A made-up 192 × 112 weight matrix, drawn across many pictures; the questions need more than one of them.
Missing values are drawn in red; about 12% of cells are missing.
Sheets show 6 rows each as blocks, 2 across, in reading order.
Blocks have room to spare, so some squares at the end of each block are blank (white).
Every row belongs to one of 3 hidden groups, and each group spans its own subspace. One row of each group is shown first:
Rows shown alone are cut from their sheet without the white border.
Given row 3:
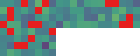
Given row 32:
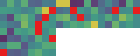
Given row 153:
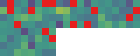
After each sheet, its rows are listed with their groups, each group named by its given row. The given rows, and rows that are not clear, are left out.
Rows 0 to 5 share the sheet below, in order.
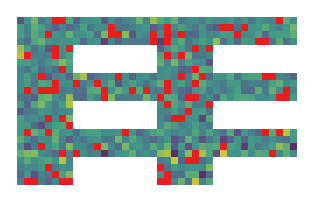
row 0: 3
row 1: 153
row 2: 32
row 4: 153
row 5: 3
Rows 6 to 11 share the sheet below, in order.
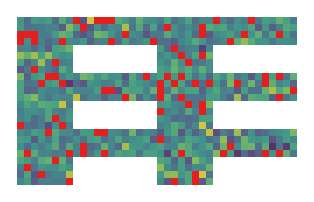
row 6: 32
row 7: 153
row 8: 153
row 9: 3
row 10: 153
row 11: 3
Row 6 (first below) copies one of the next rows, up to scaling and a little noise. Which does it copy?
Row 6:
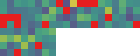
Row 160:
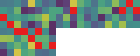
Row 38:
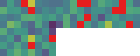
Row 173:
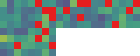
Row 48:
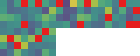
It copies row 48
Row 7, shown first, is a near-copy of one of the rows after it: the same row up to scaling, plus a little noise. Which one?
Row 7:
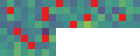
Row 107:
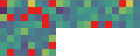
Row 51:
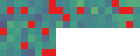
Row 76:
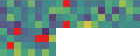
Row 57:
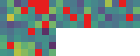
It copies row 76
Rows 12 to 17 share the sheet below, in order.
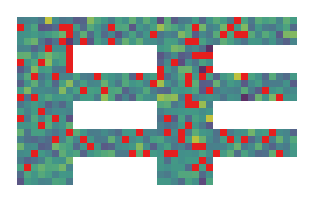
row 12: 32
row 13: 32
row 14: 153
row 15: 153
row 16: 32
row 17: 3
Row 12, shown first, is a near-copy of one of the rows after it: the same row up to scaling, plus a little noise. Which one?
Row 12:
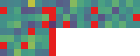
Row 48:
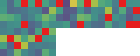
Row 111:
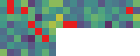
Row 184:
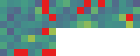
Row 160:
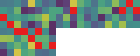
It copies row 160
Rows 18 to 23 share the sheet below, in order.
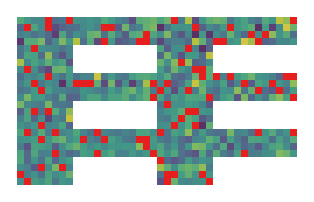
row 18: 153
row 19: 153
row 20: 153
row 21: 3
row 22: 32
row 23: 32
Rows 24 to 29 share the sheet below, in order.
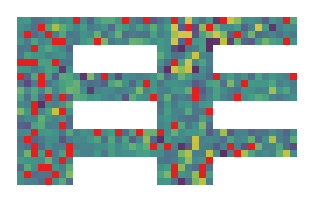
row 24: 3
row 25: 32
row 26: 32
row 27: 3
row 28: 153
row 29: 32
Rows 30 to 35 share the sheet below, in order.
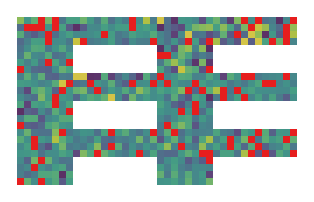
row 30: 153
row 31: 3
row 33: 32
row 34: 3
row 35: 153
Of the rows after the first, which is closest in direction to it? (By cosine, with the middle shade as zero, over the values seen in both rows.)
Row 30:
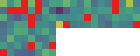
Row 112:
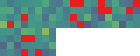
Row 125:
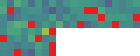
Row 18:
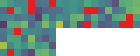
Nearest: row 18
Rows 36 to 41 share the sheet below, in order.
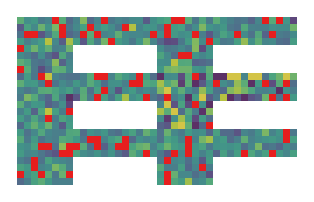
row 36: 32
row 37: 153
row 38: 32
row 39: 32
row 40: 32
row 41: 153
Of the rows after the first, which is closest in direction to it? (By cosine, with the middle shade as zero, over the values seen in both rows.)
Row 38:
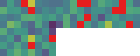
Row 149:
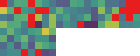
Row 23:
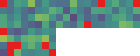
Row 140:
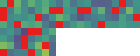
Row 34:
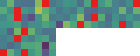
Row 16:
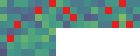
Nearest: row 23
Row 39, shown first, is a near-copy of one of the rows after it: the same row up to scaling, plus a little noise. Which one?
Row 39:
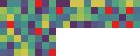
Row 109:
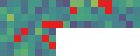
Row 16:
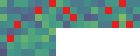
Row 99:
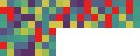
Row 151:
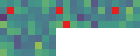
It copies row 109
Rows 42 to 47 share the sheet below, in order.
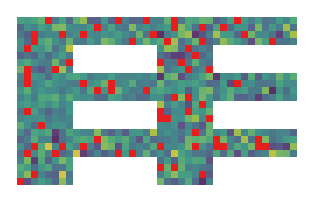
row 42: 32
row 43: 32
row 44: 32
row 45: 3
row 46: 3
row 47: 3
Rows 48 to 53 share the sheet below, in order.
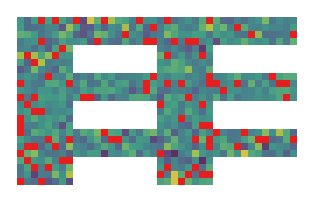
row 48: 32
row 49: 153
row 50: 3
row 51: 153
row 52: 153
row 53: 153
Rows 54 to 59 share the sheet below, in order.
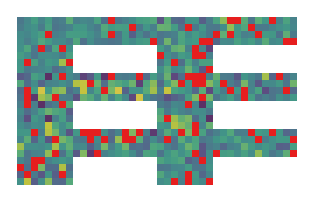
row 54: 3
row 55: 32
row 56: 153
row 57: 153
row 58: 153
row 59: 32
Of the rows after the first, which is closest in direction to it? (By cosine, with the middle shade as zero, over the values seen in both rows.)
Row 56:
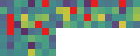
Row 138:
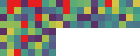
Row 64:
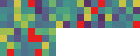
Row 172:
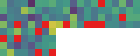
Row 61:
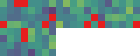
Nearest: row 172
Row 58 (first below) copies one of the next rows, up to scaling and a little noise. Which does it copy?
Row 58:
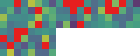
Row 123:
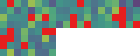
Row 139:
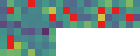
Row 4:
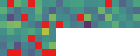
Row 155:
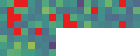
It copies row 123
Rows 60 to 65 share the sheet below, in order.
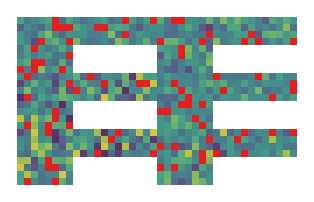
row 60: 3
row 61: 153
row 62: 153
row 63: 153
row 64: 3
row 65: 32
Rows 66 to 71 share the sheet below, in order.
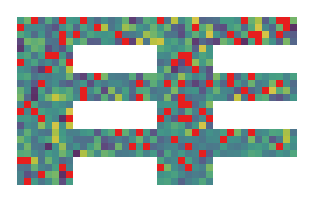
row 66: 153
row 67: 153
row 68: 3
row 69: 3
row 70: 3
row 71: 153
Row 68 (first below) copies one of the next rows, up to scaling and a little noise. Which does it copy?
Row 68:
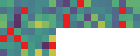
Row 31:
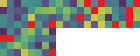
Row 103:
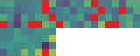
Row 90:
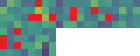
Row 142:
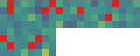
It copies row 103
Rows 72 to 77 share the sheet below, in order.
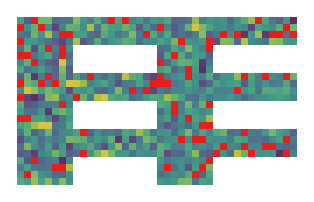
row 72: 3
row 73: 3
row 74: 153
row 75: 153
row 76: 153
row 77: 153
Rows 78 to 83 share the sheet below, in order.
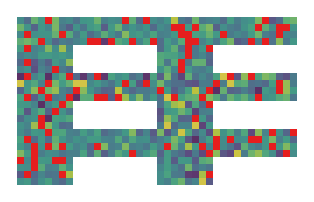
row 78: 153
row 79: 153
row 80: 153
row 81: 32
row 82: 153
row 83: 3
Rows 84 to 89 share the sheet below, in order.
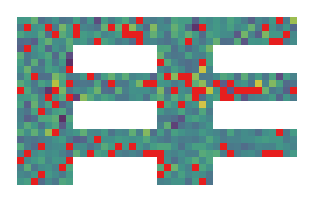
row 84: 153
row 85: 3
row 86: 3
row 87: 153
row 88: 153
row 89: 32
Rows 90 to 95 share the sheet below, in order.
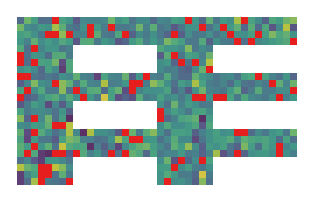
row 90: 3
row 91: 153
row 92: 153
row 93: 3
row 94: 32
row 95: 3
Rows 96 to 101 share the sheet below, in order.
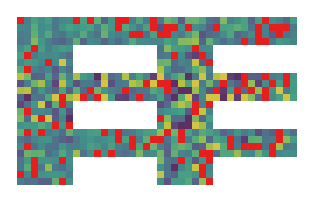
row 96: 3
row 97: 32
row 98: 153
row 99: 32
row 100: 153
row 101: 32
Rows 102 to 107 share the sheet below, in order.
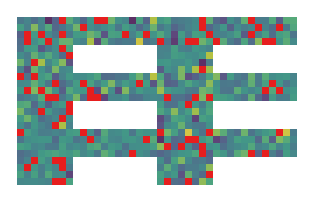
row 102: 153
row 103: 3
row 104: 3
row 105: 32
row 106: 153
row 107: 153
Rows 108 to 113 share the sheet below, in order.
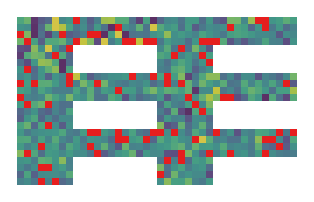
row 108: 3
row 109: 32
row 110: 32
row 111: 32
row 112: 153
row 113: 153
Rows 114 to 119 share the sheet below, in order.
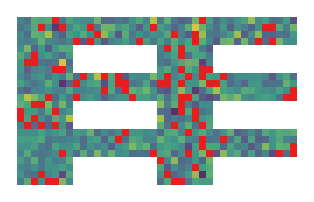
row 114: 3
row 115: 3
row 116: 153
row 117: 32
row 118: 3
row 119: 3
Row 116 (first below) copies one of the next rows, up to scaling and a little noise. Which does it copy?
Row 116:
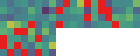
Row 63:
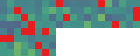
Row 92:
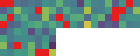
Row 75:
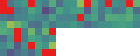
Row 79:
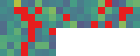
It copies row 75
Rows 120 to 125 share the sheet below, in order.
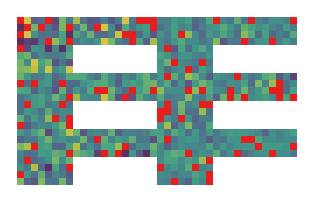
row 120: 153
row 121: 3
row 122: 153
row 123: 153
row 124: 32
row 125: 153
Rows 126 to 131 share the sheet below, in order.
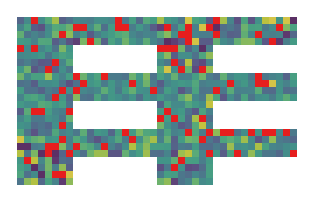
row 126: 153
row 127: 153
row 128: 153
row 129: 32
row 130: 32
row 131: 32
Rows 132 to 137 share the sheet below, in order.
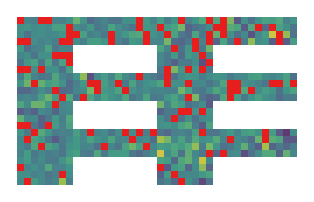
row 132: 32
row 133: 3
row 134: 32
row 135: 32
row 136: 3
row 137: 153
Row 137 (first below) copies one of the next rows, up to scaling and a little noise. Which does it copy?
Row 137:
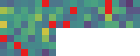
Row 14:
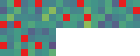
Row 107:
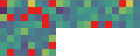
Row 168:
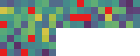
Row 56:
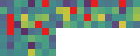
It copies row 168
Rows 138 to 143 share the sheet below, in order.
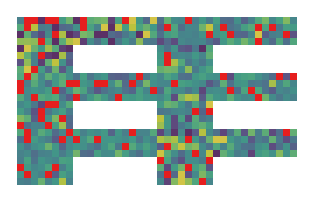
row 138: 32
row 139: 153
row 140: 32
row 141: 32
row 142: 3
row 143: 153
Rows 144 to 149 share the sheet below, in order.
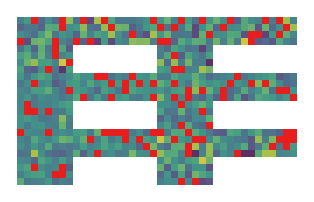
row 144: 3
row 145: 153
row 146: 3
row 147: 153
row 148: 3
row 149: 153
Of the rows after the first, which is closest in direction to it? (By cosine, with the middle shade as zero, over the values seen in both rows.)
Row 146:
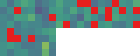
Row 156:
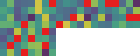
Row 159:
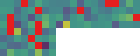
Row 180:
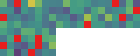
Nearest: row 180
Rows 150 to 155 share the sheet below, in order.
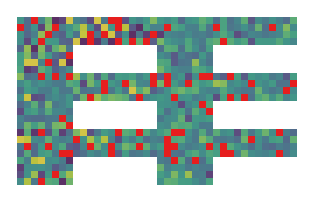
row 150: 3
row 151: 32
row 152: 3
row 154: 32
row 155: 153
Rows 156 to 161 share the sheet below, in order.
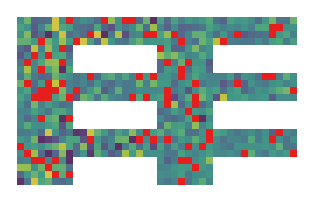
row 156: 3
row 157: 32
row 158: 3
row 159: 3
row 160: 32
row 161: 32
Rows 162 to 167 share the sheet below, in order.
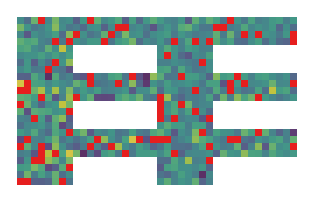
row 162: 153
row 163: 32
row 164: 153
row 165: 3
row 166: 32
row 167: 3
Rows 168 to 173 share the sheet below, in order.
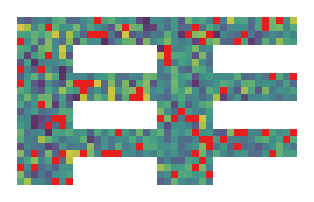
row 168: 153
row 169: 32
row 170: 153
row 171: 3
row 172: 32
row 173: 32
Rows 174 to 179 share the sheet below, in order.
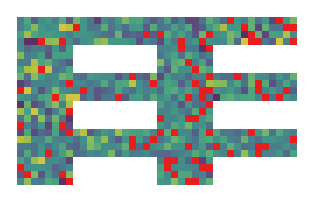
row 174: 153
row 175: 153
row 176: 32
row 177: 153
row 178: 32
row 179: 153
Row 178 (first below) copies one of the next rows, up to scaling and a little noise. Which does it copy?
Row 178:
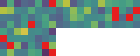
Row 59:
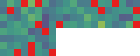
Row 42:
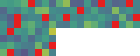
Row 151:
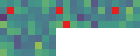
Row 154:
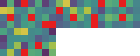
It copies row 154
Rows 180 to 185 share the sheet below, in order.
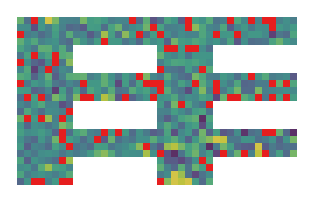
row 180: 153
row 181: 3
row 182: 153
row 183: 3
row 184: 32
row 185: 153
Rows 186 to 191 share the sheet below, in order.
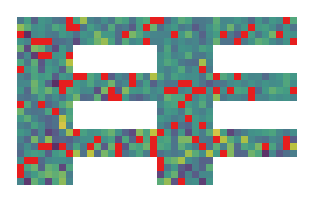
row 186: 32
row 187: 3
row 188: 3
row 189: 153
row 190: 153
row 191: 32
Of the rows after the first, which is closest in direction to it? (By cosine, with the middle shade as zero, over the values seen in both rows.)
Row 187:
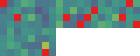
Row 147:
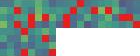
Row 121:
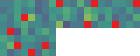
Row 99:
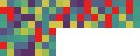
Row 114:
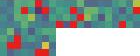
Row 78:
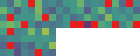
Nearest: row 114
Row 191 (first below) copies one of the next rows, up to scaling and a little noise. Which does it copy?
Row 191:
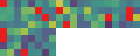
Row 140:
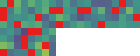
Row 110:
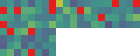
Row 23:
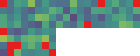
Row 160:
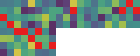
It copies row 110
